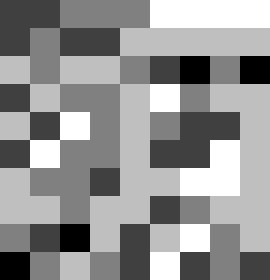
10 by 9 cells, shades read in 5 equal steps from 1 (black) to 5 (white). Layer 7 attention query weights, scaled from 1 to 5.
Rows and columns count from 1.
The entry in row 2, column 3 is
2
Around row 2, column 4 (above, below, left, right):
3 4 2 4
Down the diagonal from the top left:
2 3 4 3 4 2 5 4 4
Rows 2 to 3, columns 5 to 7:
4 4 4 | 3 2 1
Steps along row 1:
same up same same up same same same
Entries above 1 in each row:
9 9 7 9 9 9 9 9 8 8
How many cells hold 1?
4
